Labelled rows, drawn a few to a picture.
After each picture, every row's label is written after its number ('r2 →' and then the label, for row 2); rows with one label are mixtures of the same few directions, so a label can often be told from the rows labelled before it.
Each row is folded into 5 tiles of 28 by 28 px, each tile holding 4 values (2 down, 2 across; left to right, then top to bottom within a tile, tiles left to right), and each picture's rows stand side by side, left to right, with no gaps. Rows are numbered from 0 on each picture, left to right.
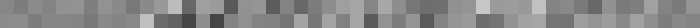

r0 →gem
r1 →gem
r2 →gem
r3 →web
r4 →gem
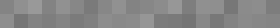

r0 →gem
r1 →gem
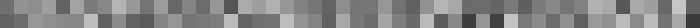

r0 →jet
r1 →jet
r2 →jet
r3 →gem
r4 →jet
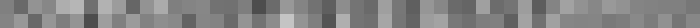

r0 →gem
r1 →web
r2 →jet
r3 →jet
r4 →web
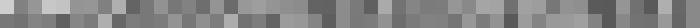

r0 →web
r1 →jet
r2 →jet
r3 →gem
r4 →jet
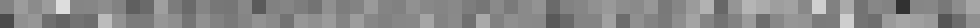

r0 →web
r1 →web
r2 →gem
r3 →jet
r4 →jet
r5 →web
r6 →web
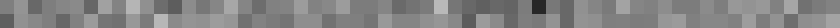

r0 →jet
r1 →gem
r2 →web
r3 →web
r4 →web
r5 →jet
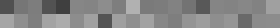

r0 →web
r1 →web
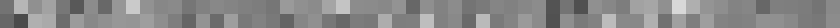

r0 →gem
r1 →gem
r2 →web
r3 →jet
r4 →web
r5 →web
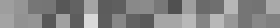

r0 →gem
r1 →gem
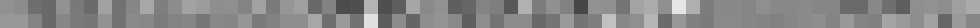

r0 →jet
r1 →web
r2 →gem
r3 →jet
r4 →web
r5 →web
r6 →web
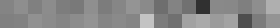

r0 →gem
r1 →web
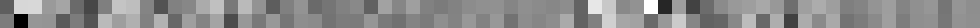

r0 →gem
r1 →gem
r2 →jet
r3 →gem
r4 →jet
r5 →gem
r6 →jet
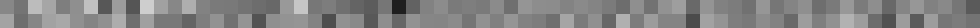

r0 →jet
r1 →web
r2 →web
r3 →jet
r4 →jet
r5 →jet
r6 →gem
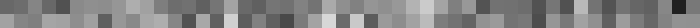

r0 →web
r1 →gem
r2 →gem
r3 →web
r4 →web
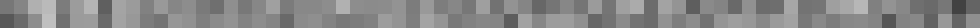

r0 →jet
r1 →gem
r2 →web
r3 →jet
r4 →gem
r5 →gem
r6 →web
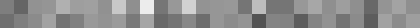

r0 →web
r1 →web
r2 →gem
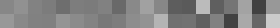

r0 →web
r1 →jet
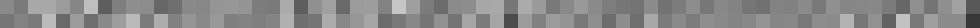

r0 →jet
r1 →gem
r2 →web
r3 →gem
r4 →gem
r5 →web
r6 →jet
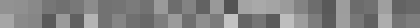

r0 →gem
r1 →jet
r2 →jet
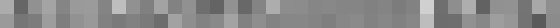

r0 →web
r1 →gem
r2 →web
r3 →web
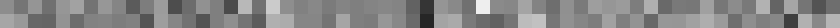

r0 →gem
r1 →jet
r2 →jet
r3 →web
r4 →jet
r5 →jet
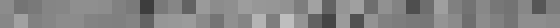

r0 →gem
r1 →web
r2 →gem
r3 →web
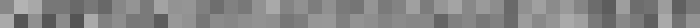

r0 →gem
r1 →gem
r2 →gem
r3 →gem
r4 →jet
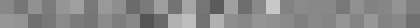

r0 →gem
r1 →gem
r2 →jet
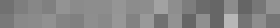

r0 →web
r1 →gem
